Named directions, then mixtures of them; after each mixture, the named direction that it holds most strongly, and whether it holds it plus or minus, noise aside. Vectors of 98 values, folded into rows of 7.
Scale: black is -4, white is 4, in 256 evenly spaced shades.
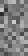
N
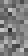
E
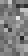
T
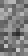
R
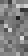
T, minus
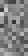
N, minus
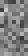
N, minus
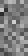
N, plus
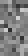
T, plus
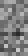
R, plus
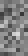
R, minus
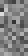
N, minus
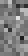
T, plus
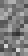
R, plus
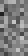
N, plus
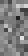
T, minus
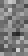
R, plus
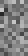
N, plus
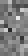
T, plus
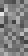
N, minus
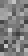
R, plus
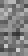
R, plus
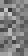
E, minus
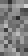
T, minus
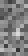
R, minus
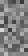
N, minus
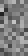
N, plus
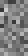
N, minus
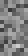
E, minus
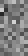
N, plus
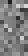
T, minus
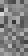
N, minus
